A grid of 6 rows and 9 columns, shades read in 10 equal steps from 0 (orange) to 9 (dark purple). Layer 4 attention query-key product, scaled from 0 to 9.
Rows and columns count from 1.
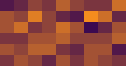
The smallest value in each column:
4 2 1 3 2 4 0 2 2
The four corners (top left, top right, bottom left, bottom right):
8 2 6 6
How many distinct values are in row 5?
6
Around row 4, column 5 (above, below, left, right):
2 6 4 5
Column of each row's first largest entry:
1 6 7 1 9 4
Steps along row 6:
down up up down up down up up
